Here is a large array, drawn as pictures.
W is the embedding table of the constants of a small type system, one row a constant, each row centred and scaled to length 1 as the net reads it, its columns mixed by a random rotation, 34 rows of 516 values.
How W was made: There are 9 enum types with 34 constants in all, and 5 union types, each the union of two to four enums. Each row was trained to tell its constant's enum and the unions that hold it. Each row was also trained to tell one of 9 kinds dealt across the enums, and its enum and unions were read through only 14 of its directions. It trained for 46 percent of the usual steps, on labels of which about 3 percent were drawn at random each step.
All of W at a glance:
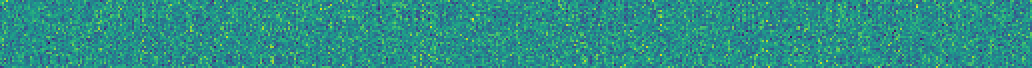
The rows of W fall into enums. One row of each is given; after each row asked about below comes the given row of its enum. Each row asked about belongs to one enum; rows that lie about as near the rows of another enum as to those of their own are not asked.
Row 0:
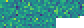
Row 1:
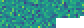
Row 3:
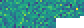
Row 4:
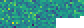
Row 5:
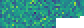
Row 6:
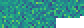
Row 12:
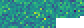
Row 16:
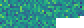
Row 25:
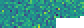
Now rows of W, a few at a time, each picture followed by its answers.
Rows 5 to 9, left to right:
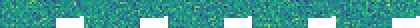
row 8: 5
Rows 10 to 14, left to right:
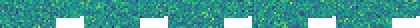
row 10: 25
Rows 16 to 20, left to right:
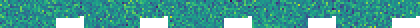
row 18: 12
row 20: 25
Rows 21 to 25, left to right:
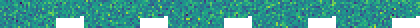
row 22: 1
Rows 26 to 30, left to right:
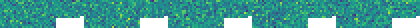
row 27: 16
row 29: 16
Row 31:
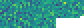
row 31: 16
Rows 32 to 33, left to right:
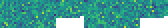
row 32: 1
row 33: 4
